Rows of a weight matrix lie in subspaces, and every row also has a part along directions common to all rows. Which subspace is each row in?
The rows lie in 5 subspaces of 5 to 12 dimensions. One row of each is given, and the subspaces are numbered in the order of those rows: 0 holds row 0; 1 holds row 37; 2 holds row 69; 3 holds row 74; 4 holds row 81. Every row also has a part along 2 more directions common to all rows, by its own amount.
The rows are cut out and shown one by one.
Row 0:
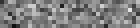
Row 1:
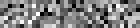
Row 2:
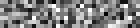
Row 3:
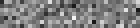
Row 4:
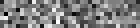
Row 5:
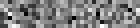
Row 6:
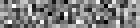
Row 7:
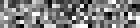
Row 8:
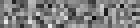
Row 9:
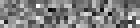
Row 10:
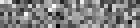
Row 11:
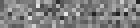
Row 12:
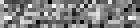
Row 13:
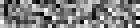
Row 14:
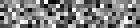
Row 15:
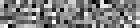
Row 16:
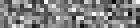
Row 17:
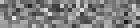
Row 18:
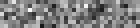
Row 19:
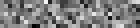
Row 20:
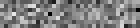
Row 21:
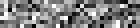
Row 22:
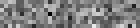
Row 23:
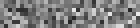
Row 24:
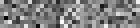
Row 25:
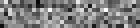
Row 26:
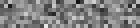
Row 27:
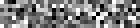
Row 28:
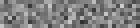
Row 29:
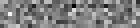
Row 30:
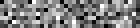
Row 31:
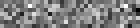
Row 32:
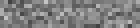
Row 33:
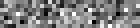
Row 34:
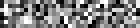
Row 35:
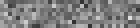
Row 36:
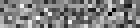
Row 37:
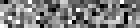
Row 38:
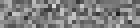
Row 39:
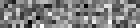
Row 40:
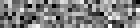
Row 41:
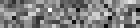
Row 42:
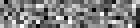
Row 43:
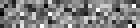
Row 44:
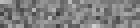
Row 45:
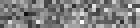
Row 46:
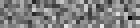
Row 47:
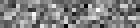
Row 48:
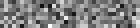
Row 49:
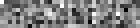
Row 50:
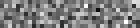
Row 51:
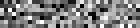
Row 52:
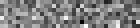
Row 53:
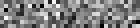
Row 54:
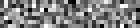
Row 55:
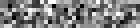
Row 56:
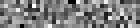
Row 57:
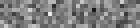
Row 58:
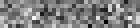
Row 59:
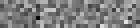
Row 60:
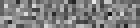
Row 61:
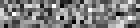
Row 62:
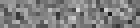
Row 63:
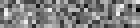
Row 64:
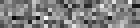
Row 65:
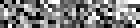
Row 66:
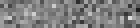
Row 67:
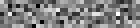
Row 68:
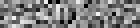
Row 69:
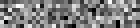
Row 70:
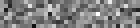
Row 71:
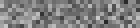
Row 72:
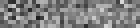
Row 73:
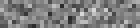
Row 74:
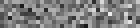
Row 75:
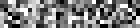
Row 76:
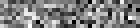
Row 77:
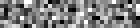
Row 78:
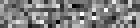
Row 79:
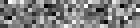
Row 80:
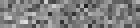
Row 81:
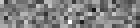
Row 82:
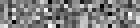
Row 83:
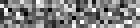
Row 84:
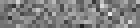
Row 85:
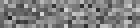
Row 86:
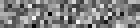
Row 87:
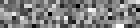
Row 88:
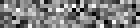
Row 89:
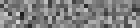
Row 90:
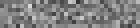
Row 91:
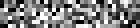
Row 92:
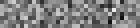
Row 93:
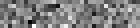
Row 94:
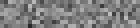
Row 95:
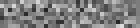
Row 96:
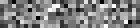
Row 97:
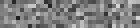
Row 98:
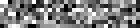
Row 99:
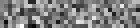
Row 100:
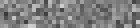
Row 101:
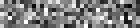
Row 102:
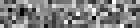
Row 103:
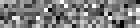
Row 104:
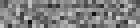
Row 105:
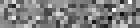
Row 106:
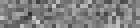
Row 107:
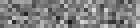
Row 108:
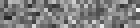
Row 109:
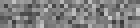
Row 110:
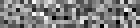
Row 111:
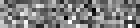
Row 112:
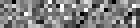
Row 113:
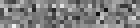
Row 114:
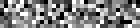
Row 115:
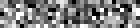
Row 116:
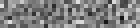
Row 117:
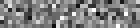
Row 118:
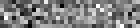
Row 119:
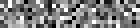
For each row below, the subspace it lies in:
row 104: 1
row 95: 0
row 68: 2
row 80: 2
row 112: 4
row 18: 1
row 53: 2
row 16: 4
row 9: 4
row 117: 2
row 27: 0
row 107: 4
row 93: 1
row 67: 2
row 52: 2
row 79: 3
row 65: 2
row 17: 0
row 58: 3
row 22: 1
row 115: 0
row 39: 1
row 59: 1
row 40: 4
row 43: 1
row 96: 1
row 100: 1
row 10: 1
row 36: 1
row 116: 3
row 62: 0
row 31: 0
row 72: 1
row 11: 2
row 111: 4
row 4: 4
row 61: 2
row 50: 1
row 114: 1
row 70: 2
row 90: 3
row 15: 3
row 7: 4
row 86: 3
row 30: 4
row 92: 1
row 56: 3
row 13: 2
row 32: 1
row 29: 0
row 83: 0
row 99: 4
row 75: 0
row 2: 2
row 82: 4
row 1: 3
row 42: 4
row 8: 4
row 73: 4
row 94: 1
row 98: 0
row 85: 1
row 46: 2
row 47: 1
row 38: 2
